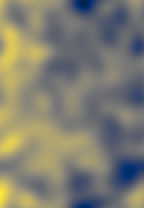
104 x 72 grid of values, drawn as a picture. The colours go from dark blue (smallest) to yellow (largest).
No regular stripes run through it. No single row or column stands out from its neighbours. The texture varies smoothly and slowly. The field climbs toward the left. No lone cell stands out from its neighbours.
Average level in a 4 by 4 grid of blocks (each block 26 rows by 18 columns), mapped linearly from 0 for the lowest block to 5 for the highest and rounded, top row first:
4200 | 5221 | 5421 | 4310
